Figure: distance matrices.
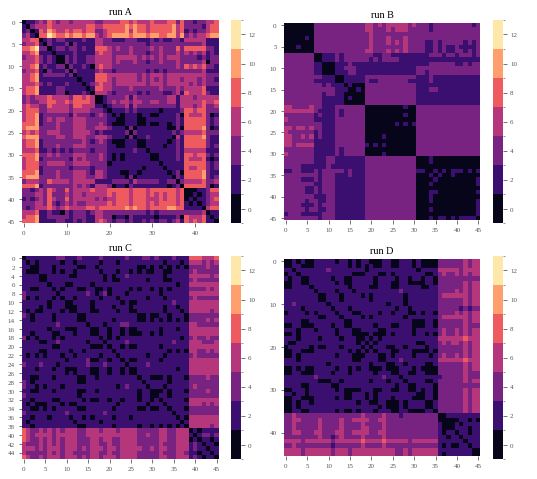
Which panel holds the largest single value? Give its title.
run A
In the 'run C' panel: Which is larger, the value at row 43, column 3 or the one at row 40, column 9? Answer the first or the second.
the second
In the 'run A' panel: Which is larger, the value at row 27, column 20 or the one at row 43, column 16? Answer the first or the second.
the second
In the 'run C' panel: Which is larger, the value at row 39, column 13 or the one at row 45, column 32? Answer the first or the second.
the second
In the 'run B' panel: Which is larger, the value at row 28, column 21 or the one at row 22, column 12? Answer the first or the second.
the second
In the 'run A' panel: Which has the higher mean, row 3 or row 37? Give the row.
3
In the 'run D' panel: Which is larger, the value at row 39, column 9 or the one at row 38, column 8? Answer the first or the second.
the second
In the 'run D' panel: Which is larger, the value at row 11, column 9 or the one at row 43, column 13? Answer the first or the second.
the second
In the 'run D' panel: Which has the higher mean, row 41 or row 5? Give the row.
41
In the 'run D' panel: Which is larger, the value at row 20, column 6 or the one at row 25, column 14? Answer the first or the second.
the second
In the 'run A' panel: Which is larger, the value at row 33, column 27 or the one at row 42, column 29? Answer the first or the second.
the second
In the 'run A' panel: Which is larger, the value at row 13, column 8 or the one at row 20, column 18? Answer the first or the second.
the second
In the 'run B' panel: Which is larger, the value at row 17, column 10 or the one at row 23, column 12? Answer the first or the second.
the second
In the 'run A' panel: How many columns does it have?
46
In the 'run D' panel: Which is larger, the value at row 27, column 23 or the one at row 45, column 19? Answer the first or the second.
the second
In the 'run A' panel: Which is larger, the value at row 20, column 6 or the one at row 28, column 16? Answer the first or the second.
the first
